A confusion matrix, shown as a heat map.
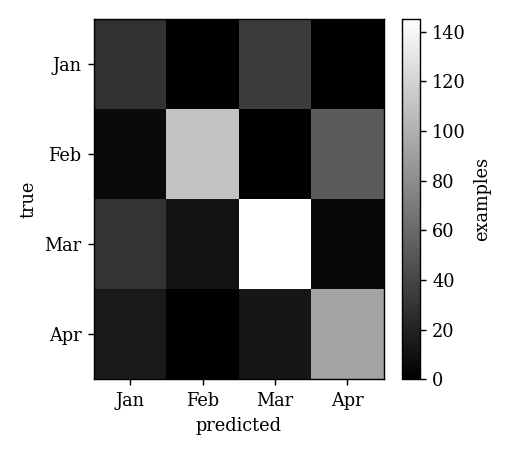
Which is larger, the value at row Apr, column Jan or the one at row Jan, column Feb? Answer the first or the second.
the first
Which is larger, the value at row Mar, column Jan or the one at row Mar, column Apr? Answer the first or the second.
the first
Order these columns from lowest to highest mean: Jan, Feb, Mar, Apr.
Jan, Feb, Apr, Mar
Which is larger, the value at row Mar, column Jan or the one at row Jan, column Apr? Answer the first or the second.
the first
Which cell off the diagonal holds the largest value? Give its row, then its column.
Feb, Apr
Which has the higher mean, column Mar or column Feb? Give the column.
Mar
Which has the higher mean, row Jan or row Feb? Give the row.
Feb
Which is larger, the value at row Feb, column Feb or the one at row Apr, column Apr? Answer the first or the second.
the first
